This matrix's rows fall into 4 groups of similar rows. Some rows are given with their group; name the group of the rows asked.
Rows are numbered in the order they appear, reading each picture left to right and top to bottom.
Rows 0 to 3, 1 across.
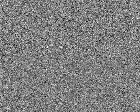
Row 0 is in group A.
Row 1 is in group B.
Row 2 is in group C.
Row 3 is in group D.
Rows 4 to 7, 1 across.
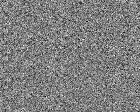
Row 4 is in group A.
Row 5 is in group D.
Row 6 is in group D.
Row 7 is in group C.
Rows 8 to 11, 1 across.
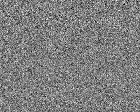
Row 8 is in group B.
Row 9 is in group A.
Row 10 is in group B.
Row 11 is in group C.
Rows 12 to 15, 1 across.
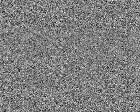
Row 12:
C
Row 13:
D
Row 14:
D
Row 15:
C
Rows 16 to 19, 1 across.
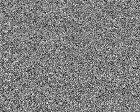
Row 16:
C
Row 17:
C
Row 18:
B
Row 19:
B
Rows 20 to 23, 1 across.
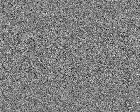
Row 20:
C
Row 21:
D
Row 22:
A
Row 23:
A
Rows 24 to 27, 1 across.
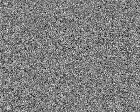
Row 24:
C
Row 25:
A
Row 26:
C
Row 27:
D
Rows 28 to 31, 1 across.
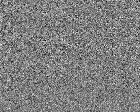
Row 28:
C
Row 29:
C
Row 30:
D
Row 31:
B
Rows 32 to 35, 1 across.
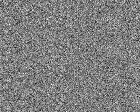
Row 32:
B
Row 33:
B
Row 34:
D
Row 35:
D
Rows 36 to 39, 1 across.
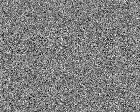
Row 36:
A
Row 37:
D
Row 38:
C
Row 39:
D
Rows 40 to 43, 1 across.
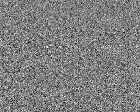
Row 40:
B
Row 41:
B
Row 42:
D
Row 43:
C
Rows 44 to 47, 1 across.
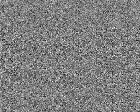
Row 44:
D
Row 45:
C
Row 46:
C
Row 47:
C
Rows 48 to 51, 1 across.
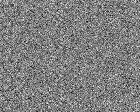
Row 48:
D
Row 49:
A
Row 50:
D
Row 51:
B
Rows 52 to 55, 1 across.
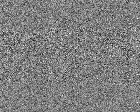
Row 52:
A
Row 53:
D
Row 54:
A
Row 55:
A
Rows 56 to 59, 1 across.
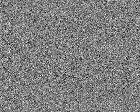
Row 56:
C
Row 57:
B
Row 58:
A
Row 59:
B
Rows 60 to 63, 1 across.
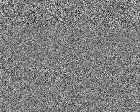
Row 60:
D
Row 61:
A
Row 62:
C
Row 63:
A
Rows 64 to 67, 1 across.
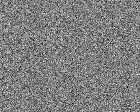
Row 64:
C
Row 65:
D
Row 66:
A
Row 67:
A
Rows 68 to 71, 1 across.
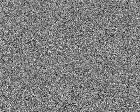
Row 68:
A
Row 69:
B
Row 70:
C
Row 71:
A
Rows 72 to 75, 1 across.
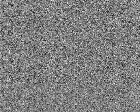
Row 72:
D
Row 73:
C
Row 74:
D
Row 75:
D
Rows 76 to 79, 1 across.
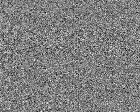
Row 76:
C
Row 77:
D
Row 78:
C
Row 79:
B
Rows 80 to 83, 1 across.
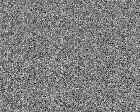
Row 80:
C
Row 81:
D
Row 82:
D
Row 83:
C
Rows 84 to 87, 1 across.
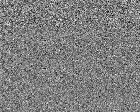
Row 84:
D
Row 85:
C
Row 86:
C
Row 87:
B
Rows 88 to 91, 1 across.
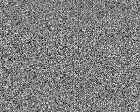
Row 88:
B
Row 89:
B
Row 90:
C
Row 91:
B
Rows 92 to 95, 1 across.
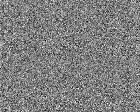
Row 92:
D
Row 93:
C
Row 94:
A
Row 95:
C
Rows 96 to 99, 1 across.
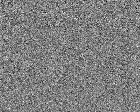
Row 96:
C
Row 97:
A
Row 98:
D
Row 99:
B
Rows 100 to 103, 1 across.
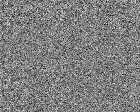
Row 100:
D
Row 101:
A
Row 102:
C
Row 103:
D
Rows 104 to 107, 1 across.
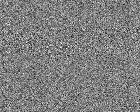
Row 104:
B
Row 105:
B
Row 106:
D
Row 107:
A
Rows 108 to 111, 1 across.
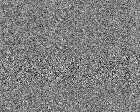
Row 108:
D
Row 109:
D
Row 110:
A
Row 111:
B
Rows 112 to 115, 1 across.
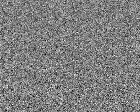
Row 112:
A
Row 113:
C
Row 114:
C
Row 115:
D
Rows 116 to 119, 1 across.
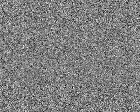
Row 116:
A
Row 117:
D
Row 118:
C
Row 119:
A
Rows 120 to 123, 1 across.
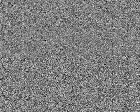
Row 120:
C
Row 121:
C
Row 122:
A
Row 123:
A
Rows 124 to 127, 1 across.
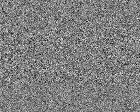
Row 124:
A
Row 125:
D
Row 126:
C
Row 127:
A
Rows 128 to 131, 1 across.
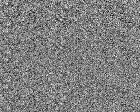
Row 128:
D
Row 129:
D
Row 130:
B
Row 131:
D
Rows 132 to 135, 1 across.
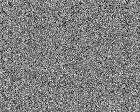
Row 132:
A
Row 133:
A
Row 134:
C
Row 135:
B
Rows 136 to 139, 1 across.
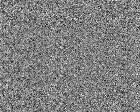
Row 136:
C
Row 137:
D
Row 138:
D
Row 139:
D
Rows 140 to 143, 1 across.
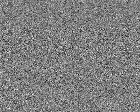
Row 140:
A
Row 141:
A
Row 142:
C
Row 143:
B
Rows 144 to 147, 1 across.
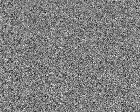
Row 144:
C
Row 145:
D
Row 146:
B
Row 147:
D
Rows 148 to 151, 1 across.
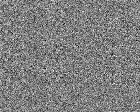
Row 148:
D
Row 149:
C
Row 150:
C
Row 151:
A
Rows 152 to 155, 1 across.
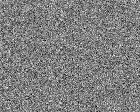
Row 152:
D
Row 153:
C
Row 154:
A
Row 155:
B
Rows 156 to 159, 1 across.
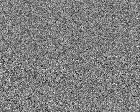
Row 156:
A
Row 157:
A
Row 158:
C
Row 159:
B
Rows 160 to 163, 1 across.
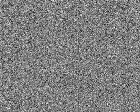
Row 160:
D
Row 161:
B
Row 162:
C
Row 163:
B
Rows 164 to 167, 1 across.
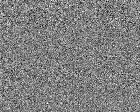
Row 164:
D
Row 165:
A
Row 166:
C
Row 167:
B
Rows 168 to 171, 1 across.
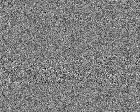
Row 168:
C
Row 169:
A
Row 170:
C
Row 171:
A
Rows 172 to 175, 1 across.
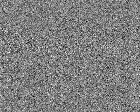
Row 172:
A
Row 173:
B
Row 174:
D
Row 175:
D
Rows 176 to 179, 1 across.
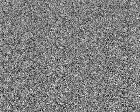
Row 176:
A
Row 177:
D
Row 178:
D
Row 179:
D
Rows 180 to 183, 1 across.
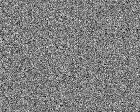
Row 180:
B
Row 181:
B
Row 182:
A
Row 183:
C
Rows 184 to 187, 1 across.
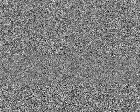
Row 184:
D
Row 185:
C
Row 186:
A
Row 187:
A
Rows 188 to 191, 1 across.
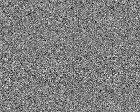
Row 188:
B
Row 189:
C
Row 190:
C
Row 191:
B
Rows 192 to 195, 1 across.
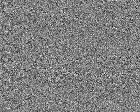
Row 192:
C
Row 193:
B
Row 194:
C
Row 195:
B
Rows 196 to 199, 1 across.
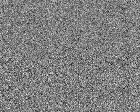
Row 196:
D
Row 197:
A
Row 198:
B
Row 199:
B
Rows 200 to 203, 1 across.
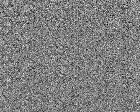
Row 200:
D
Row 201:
B
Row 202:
D
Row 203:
A
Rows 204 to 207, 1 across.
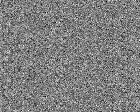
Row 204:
C
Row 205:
D
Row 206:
D
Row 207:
C
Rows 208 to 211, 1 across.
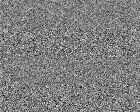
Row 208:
D
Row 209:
D
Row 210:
C
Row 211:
A
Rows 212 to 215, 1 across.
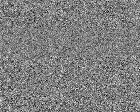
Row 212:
D
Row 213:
A
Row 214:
D
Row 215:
C
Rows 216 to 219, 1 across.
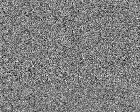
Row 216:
A
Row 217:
A
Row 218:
B
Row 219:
D
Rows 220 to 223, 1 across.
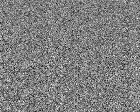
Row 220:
A
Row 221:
A
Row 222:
D
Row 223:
D
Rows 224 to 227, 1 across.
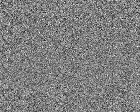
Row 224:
C
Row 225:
A
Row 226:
A
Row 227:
D
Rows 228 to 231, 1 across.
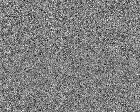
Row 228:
B
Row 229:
D
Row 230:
A
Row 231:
D
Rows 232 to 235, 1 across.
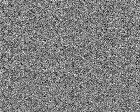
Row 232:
D
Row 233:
C
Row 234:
C
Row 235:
A
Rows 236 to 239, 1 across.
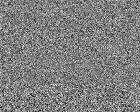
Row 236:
C
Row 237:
B
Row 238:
C
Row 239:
D
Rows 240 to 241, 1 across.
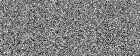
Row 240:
D
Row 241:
D
